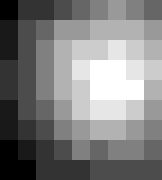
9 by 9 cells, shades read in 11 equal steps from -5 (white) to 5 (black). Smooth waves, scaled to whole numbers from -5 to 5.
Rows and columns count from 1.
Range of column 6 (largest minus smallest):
7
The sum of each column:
37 25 13 -1 -11 -18 -21 -16 -5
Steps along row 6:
down down down down down same up up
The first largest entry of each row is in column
1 1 1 1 1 1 1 1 1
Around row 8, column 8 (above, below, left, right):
-1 2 0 1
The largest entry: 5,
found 4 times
